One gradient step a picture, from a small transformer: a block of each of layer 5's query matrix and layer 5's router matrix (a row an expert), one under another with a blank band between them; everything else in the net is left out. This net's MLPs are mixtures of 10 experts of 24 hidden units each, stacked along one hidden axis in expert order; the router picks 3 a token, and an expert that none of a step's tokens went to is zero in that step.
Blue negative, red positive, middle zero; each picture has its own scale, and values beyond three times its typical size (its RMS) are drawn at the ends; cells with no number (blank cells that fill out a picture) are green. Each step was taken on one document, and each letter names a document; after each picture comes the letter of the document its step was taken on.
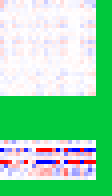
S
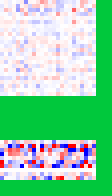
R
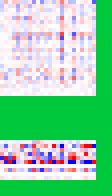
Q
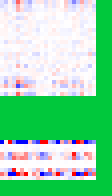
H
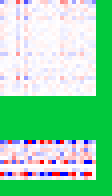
H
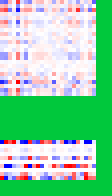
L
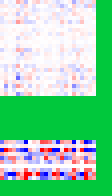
H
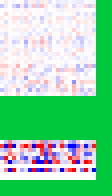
Q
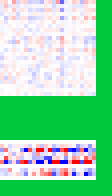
S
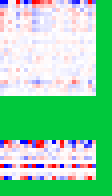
L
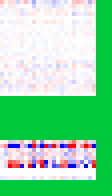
R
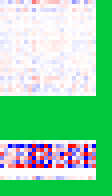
R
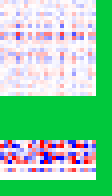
Q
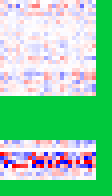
S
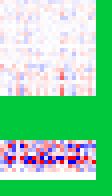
Q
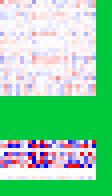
R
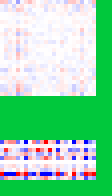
H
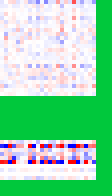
Q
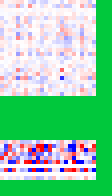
Q
